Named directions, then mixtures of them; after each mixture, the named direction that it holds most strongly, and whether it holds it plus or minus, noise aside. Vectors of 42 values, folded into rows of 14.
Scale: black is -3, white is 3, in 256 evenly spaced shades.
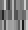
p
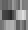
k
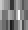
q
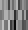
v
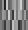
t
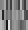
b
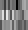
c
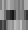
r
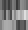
k, plus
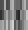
q, minus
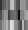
q, minus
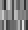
p, minus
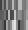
t, plus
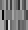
b, plus
